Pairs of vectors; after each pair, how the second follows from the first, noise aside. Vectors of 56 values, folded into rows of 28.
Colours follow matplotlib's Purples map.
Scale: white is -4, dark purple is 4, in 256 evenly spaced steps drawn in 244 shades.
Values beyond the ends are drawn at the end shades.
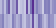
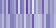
sign-scrambled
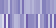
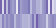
reversed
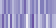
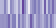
reversed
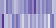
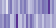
wrapped around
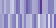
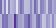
reversed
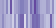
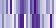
scaled up
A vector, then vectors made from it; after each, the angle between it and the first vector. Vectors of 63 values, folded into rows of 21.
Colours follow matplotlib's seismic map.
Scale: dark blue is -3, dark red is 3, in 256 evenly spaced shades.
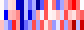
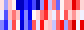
nearly parallel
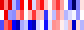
partly opposed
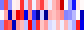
partly opposed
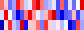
partly opposed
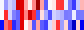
nearly opposite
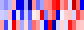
partly aligned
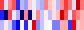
partly aligned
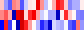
partly opposed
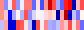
orthogonal
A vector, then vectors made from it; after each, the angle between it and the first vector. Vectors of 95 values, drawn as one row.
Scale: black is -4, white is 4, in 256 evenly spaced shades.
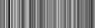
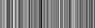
partly aligned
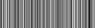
orthogonal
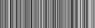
partly opposed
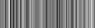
nearly opposite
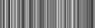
nearly parallel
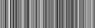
nearly opposite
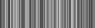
nearly parallel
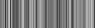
nearly opposite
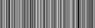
partly aligned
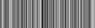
orthogonal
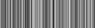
partly opposed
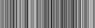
partly opposed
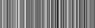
orthogonal
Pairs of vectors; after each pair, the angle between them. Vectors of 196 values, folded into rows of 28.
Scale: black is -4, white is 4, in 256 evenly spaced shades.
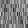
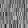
partly opposed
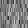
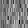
nearly parallel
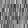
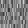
orthogonal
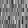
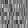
orthogonal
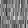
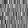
orthogonal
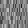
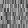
partly opposed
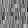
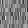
nearly parallel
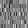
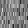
partly opposed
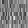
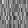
nearly opposite
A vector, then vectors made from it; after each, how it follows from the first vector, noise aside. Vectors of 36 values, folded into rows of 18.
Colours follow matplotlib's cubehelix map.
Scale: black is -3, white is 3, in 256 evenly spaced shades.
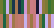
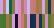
reversed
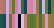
wrapped around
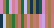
wrapped around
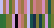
reversed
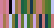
wrapped around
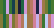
copied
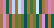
negated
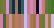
copied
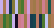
reversed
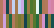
negated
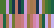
copied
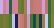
reversed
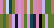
reversed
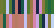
copied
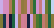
wrapped around
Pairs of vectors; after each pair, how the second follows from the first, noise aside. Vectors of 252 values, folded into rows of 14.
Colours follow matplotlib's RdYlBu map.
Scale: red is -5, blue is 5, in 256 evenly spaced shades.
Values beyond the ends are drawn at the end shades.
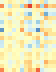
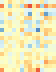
copied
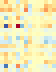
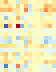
copied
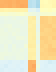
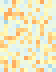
shuffled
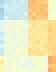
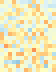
shuffled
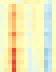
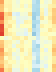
wrapped around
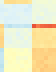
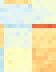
copied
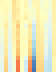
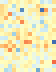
shuffled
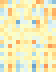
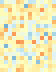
shuffled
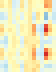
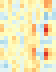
copied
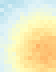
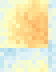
wrapped around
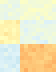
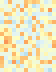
shuffled
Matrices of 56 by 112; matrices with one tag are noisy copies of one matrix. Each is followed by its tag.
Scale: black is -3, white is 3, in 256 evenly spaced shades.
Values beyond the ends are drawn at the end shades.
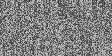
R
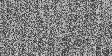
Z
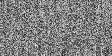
Z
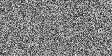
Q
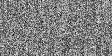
Z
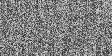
Z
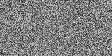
Q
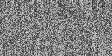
R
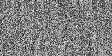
R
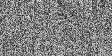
R
